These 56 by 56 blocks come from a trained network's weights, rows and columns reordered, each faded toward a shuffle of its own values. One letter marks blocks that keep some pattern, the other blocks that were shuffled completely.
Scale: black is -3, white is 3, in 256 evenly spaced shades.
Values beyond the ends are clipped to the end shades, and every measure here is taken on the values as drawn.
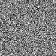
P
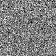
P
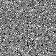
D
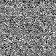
P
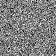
D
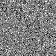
D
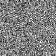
P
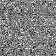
P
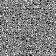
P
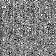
P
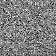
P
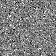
D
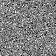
D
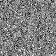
D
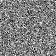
D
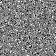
D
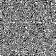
P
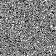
D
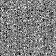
P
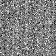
P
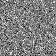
D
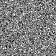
D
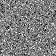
D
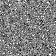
D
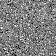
D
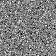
D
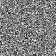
P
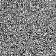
P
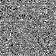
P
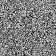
D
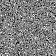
D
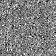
P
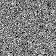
D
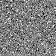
D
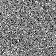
D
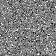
D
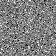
D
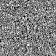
P
